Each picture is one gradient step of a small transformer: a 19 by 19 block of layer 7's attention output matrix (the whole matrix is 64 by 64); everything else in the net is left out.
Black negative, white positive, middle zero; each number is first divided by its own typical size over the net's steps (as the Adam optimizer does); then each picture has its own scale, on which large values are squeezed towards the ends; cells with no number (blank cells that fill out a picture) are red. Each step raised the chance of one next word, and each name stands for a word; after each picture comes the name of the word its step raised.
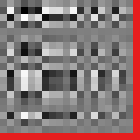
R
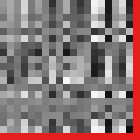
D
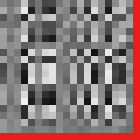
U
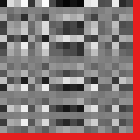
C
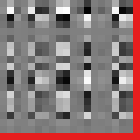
R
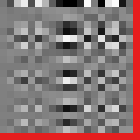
C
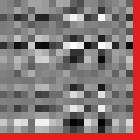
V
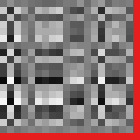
U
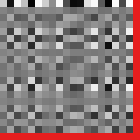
C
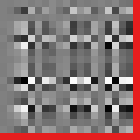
C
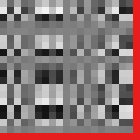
U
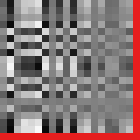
D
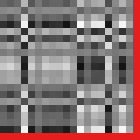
D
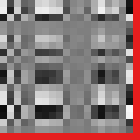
U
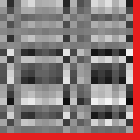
U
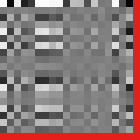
C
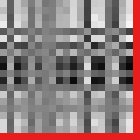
D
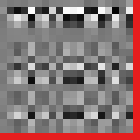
R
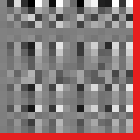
C
